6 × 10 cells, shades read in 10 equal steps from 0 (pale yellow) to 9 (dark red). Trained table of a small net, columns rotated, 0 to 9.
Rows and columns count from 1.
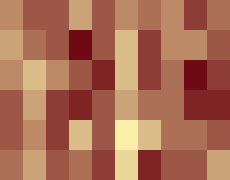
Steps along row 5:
down up down up down up up same up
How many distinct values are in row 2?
7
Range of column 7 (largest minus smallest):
6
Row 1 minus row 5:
-2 2 -1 1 0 4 3 -1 2 -1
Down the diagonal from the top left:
4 5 4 8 6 1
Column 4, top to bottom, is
3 9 6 8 2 5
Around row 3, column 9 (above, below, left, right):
4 8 5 7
